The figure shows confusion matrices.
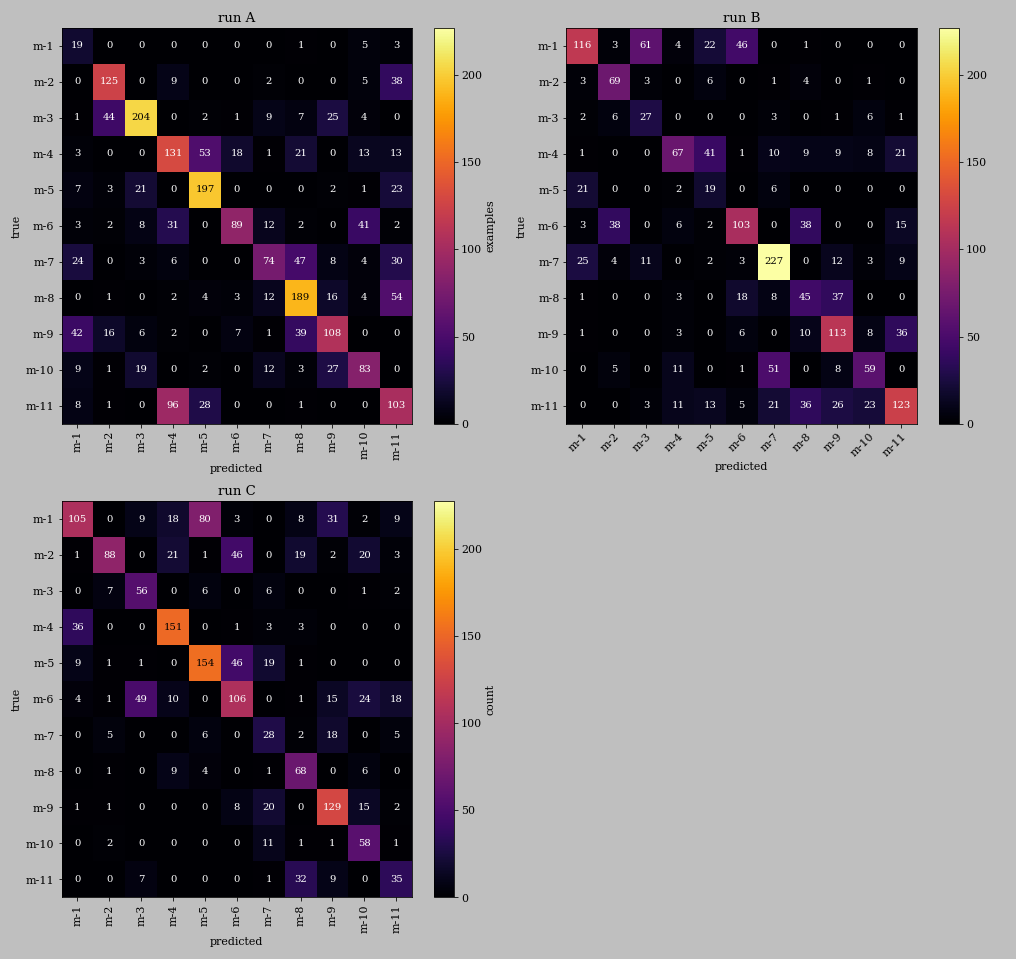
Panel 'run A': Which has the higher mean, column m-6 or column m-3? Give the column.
m-3
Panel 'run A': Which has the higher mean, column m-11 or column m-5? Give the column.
m-5
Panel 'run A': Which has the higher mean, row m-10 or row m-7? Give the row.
m-7
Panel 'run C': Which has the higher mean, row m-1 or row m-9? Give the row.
m-1
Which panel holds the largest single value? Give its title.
run B
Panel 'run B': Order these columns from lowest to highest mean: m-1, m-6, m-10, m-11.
m-10, m-1, m-6, m-11
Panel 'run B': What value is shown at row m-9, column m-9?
113
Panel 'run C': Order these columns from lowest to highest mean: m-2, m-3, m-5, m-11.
m-11, m-2, m-3, m-5
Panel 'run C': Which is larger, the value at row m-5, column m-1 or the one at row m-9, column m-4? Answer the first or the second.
the first
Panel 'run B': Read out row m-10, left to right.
0 5 0 11 0 1 51 0 8 59 0
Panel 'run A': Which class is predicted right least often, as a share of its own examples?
m-7
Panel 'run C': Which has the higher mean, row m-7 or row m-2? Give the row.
m-2
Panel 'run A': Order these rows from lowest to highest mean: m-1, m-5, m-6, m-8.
m-1, m-6, m-5, m-8
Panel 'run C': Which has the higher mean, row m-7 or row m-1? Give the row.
m-1
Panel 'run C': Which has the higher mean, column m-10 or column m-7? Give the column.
m-10
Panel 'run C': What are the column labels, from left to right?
m-1, m-2, m-3, m-4, m-5, m-6, m-7, m-8, m-9, m-10, m-11
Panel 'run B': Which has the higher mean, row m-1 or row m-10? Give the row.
m-1
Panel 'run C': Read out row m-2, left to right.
1 88 0 21 1 46 0 19 2 20 3
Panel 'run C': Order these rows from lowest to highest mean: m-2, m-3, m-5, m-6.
m-3, m-2, m-6, m-5
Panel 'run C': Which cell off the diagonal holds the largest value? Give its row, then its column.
m-1, m-5
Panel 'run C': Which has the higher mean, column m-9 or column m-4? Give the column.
m-4
